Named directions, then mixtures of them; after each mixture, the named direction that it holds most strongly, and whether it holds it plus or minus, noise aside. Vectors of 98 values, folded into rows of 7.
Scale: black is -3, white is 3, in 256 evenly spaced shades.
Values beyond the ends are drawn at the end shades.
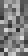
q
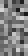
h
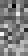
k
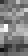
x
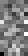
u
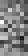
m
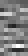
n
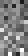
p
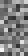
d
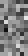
d, minus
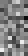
d, plus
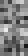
x, plus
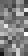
u, plus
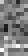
x, minus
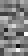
n, minus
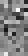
h, minus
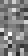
p, plus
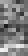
x, minus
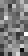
p, minus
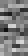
n, minus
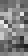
m, plus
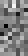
k, minus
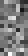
q, plus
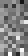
p, plus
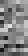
n, minus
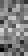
d, minus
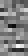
n, plus
